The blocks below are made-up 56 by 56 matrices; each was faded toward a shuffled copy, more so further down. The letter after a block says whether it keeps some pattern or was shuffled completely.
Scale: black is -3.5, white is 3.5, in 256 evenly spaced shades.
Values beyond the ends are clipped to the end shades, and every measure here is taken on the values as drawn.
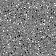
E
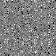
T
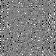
T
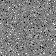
E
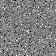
E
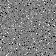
E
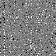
T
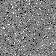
E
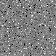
E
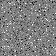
E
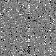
T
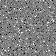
E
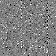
T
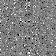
T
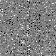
T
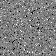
E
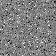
E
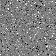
E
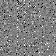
T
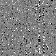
T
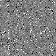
T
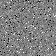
E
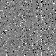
T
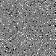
T
